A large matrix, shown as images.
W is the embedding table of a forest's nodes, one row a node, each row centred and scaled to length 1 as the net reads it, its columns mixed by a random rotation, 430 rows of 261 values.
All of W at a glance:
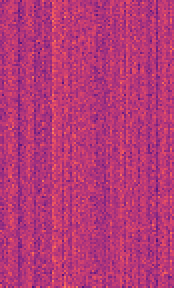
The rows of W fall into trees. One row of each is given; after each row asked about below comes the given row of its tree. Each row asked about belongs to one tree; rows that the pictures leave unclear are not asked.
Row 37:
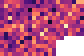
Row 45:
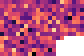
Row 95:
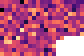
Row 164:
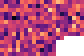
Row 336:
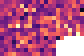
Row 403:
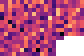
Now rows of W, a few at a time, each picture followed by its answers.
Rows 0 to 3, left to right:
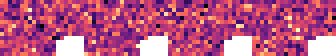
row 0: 164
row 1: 95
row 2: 164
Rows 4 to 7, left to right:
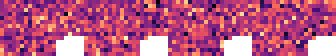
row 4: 37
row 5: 45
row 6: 95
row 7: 164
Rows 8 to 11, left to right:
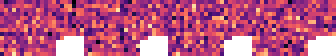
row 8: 45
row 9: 336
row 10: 336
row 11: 45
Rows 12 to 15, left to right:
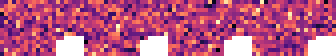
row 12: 403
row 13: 95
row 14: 164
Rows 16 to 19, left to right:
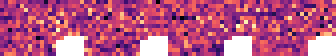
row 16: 336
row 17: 45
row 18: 164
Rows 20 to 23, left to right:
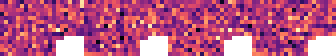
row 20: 403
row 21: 336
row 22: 45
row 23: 45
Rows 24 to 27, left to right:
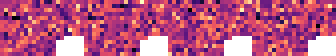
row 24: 164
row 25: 164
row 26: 37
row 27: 164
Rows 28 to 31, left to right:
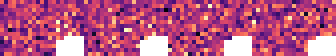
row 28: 336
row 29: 336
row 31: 45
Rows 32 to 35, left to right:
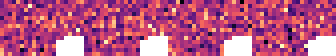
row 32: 37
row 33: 336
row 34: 45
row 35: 336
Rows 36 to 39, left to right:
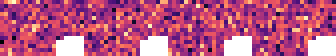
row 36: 95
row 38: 37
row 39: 336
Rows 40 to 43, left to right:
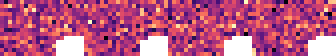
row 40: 336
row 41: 403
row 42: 37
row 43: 37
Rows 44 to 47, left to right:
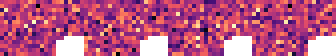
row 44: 164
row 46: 336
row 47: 164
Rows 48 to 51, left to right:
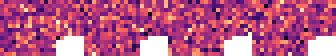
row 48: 336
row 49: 403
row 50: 95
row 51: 164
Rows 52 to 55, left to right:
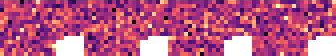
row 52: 95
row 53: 37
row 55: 45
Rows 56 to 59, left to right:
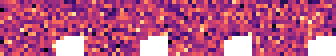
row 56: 95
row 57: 45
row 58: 95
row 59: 336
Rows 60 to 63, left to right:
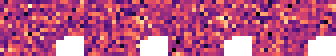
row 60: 45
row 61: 336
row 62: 336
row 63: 164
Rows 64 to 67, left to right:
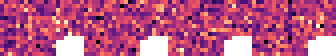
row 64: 336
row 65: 164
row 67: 336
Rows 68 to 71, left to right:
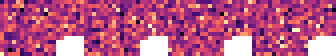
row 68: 37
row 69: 336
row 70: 45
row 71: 336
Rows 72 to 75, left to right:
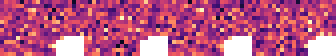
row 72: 95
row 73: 45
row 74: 95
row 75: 336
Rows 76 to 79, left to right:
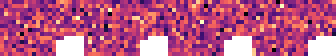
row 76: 45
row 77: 336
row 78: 164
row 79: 37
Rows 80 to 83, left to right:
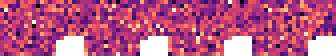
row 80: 164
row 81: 37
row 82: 45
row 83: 336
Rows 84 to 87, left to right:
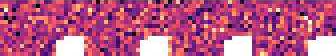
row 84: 164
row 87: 336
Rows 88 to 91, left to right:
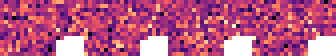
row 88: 164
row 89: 37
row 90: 336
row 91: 45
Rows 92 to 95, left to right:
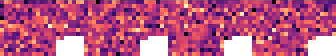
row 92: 37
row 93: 45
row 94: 95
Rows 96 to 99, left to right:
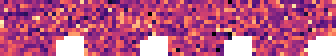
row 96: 45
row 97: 37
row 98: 403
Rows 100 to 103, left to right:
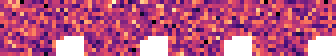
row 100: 95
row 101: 164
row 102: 45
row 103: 45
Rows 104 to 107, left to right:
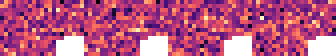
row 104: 403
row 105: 45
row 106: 45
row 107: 37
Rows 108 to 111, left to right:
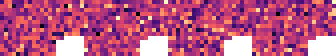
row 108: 403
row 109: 45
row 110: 45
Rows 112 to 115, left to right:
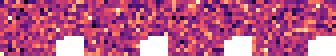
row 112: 37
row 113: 95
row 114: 164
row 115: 45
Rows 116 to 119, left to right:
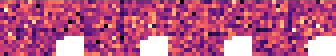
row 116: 164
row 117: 336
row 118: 45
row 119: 336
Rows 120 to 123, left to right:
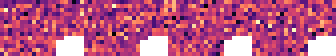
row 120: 45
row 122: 164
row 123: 403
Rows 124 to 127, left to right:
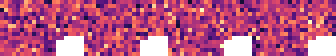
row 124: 164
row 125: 403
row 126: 95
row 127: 336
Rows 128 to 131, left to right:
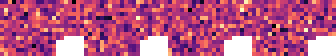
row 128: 45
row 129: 164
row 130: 37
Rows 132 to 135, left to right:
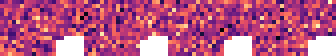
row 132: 45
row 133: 336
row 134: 164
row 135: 37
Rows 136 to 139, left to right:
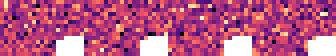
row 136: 164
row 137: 95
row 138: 45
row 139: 95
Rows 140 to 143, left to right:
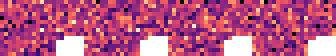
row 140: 403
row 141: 45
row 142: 45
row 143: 45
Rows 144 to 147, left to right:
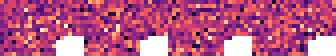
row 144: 336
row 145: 95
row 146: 45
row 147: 403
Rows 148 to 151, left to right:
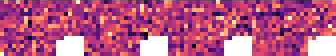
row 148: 37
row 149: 403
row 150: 336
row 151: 45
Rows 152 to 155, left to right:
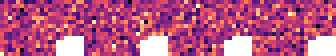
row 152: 37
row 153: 336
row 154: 37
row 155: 45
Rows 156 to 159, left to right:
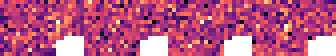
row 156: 336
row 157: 164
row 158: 164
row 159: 95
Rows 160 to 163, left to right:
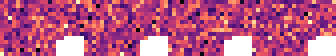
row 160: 37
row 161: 164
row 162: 45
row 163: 45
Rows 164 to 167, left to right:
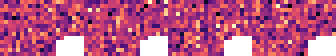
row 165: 45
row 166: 336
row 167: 164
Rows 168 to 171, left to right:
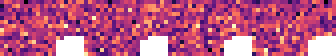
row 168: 37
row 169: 37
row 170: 336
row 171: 45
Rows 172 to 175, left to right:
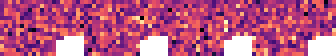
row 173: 336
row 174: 336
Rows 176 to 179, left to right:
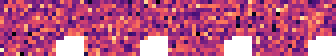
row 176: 45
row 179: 336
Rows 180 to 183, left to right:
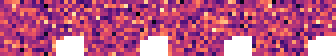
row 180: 95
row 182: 45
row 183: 95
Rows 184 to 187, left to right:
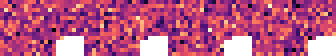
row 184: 164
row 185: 336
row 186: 336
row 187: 95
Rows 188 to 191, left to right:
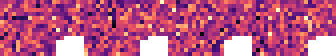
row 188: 164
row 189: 37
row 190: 164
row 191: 336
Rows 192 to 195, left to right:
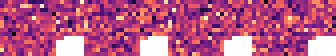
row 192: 45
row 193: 45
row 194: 45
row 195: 45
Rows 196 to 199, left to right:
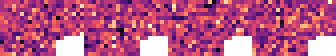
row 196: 95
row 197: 336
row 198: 164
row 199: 37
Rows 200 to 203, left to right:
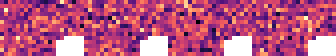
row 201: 164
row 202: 95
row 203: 336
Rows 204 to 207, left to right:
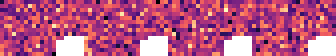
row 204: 37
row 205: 45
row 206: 403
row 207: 336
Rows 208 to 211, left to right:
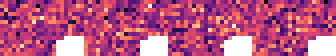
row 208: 164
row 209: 45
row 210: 336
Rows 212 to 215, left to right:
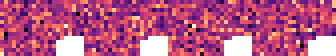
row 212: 37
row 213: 336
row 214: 45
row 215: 403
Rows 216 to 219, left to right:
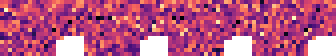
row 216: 164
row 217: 164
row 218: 164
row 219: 164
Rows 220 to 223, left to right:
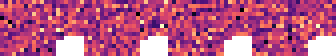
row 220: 403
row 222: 45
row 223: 336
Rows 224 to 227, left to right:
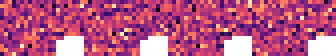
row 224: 403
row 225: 45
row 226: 403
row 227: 403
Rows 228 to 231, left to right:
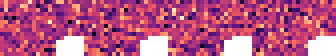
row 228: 164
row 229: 45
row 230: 45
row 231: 336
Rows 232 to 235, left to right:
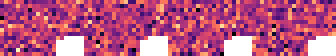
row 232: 37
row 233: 164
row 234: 37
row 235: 45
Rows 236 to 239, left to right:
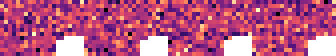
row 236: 403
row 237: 37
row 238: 95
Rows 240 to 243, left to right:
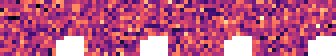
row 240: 164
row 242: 336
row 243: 37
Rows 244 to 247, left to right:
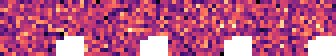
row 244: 403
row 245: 45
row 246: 37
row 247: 336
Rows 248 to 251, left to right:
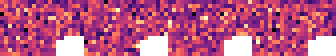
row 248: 336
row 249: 95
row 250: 45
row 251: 336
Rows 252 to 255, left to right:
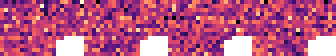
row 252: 45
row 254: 164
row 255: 45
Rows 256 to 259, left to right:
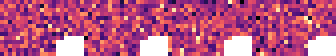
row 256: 403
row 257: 164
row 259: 336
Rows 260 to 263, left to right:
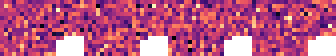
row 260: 403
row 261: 403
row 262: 37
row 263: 45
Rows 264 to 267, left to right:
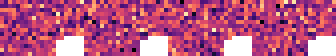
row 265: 403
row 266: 45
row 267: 403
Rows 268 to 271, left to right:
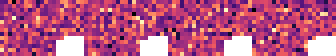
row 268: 45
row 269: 336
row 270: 403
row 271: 95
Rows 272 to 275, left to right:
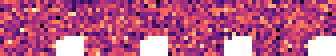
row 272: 95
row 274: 403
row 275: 37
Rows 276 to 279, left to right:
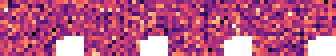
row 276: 164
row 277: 336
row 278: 336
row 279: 45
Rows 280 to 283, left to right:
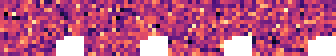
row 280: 164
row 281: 336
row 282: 95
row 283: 95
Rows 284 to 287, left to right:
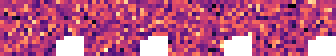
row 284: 164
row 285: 403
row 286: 95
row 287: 164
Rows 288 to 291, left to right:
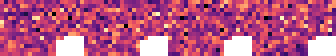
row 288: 45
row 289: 95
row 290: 164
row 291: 164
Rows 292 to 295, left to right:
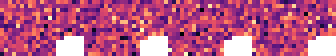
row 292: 403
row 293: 336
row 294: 45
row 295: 45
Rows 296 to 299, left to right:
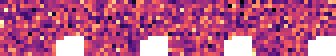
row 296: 45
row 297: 164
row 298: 45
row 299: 37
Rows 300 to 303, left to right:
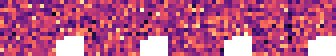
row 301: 403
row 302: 336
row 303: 336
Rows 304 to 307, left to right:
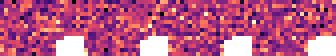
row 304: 45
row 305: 37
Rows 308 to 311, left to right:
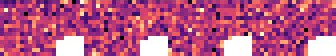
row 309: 336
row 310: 95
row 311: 164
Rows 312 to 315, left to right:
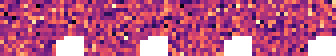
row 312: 164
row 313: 45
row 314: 403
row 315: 403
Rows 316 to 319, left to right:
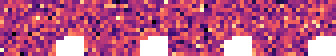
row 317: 45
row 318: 336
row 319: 37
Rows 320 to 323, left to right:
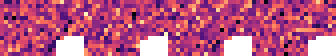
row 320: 164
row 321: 95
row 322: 164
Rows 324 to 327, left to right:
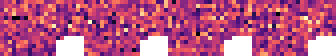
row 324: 164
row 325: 403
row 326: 45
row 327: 336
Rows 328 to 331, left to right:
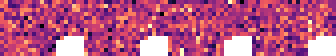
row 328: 164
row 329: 37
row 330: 45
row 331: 336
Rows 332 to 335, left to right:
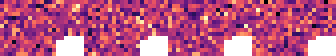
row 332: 164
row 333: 336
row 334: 45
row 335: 45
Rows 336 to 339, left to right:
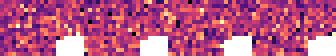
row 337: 45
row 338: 95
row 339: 95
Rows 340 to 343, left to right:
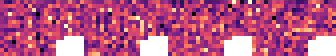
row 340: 336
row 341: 336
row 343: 45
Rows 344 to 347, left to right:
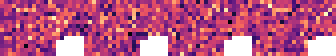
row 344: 336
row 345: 403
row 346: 403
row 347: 95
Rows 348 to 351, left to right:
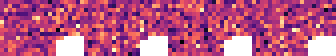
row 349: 336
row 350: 336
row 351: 336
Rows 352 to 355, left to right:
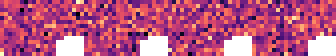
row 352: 37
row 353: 403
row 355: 37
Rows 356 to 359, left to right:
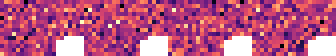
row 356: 37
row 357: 164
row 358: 45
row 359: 164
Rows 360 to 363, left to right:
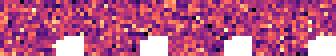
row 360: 95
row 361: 403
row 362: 164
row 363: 336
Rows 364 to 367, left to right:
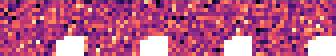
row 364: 164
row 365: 45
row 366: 164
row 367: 336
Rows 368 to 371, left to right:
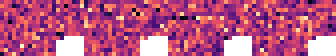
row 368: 403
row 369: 45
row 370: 164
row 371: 336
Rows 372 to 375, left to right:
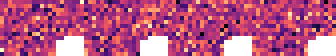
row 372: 45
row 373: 37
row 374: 164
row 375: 45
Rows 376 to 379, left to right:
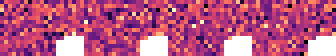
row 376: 403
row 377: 45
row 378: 164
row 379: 164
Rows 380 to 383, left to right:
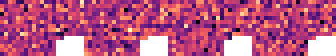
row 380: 403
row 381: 45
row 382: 403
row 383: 164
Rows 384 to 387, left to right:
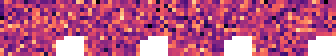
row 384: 37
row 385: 45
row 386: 164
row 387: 45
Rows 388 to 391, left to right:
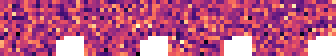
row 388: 164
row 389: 37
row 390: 45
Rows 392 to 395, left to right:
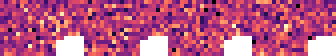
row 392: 336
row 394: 336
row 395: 95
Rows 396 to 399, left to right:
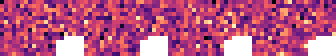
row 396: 403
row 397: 164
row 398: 336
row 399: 95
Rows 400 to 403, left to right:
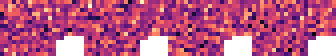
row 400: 403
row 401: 164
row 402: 45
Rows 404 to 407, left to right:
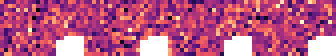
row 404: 336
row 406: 37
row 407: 164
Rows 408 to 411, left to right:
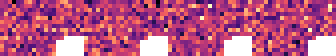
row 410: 45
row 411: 164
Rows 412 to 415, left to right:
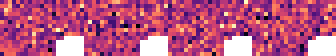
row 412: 403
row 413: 403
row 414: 37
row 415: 164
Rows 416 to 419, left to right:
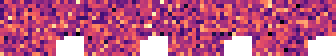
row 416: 37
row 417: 37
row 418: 403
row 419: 95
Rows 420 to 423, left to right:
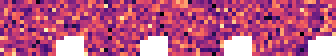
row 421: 37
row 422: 95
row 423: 164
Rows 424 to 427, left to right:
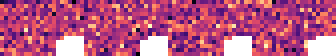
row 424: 45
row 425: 37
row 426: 37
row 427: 95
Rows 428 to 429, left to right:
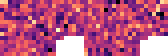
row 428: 164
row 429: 37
